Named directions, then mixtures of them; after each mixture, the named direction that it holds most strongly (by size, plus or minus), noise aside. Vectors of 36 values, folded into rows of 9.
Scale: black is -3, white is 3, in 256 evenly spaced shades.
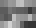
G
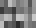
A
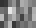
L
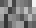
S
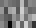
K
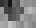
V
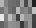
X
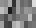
S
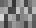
S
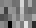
K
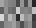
X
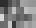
L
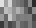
V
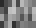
L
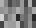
X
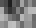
V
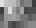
V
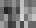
K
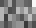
S
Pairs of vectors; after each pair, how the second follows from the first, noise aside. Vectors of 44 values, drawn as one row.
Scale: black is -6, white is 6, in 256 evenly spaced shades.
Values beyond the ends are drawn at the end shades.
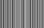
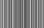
negated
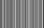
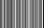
scaled up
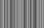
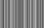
negated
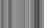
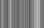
negated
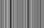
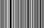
scaled up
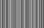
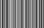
scaled up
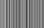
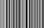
scaled up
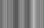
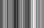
scaled up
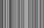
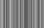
negated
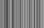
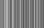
negated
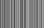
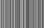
negated
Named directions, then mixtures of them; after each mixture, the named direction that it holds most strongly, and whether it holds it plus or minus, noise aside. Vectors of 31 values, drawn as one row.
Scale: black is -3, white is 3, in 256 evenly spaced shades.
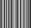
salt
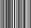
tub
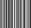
tub, plus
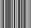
tub, plus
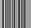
salt, minus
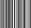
tub, plus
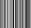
tub, minus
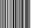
tub, minus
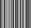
tub, minus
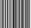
salt, minus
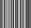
tub, minus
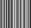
salt, plus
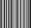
salt, plus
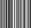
tub, plus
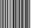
salt, minus
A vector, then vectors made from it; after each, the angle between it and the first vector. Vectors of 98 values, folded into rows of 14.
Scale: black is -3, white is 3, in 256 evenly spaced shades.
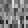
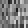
partly aligned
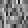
partly aligned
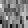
partly aligned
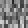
nearly opposite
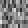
partly opposed
